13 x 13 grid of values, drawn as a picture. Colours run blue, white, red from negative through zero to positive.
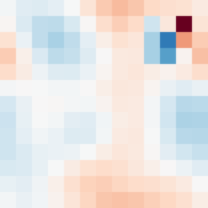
Values change most from cell to cell in the top right. In the top right lies a patch that is rougher than the rest. No single row or column stands out from its neighbours. The distribution is heavy-tailed on both sides. On average the colour sits 50% of the way up the scale.
